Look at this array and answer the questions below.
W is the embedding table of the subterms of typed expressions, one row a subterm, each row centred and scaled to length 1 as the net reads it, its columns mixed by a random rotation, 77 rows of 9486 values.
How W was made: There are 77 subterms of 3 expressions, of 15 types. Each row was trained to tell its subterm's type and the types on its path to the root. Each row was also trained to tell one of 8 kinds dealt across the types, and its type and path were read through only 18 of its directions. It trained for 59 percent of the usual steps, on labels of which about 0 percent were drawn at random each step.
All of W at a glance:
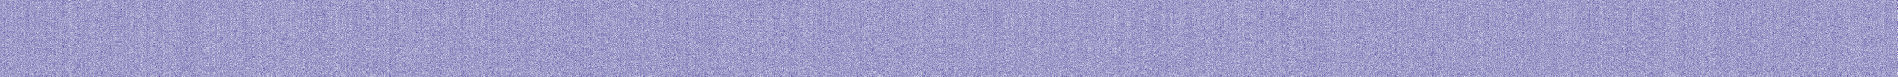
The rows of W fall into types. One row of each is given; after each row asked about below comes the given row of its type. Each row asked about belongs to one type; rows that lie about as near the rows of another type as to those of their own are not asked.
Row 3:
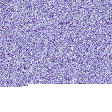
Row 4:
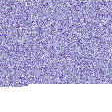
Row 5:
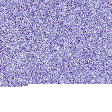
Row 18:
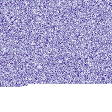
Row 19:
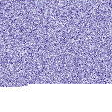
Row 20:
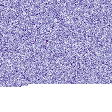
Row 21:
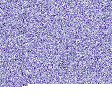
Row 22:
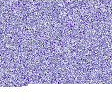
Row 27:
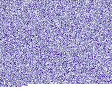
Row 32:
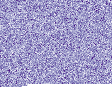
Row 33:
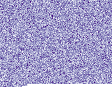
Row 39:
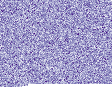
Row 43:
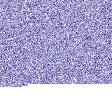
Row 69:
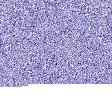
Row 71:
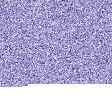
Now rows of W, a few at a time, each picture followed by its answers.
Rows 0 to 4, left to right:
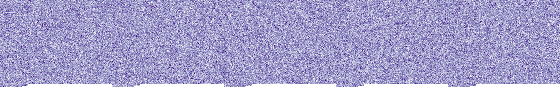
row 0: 71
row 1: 20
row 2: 20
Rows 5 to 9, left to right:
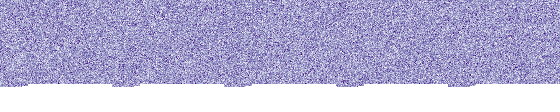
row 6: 3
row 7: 69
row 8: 5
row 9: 32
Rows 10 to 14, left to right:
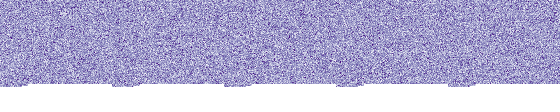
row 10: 22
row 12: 71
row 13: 43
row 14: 32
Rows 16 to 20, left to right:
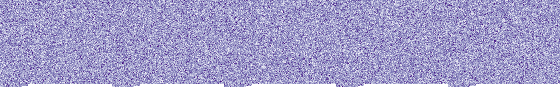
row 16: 22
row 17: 27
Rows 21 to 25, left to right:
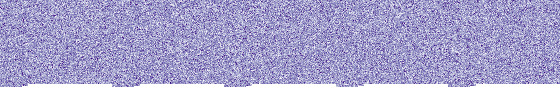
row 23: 71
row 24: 22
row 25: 3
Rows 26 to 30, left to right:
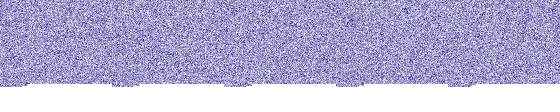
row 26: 32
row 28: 18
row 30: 43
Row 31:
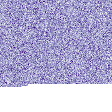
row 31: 69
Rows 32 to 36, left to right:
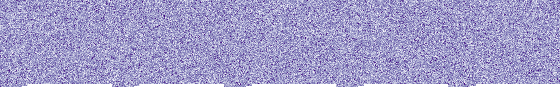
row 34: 18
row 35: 3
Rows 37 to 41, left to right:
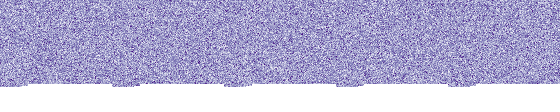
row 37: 27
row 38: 5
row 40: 71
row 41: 32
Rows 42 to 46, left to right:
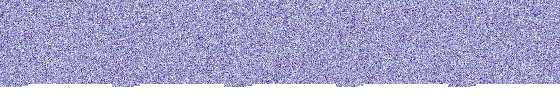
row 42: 20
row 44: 18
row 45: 19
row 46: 5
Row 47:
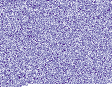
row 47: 43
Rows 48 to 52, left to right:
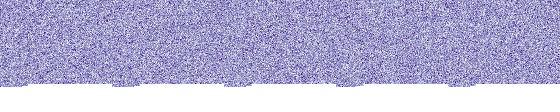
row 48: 33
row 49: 33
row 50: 33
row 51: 19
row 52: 22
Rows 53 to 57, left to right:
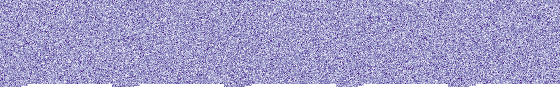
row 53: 27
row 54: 33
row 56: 43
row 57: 27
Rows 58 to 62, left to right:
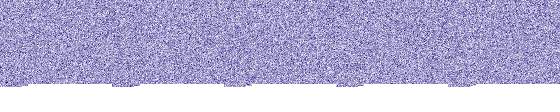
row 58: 21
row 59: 18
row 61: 3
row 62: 39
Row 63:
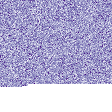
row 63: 71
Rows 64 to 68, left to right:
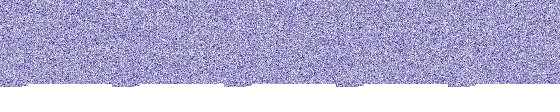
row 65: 43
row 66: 18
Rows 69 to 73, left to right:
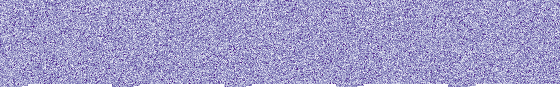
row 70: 32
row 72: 19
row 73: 19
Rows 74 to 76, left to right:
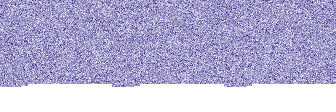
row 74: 27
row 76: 33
